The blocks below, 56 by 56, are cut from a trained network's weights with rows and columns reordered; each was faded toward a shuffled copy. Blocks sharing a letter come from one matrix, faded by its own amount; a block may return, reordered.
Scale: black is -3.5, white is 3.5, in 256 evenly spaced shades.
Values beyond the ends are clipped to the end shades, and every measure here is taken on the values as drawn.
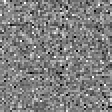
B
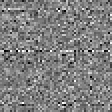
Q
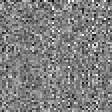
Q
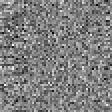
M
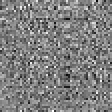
M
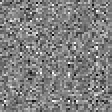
Q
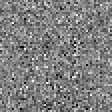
B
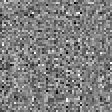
M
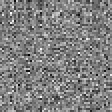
M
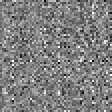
Q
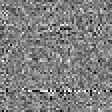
Q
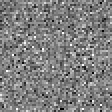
B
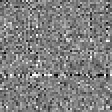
Q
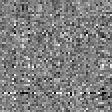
Q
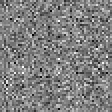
M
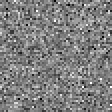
B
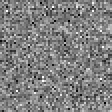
B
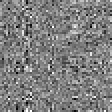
Q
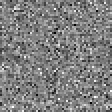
B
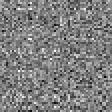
M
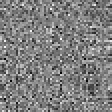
M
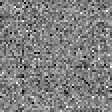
B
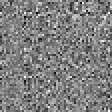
M
